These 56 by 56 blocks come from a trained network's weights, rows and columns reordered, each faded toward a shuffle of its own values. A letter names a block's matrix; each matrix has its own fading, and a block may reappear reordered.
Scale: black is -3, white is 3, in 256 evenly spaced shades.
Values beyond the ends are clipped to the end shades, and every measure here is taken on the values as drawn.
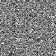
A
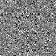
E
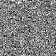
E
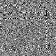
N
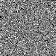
E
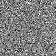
A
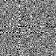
N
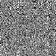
A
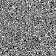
E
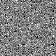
A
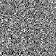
A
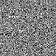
E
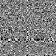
N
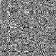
N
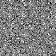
N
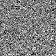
E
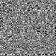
N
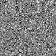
E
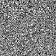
E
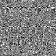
N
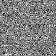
N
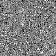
E
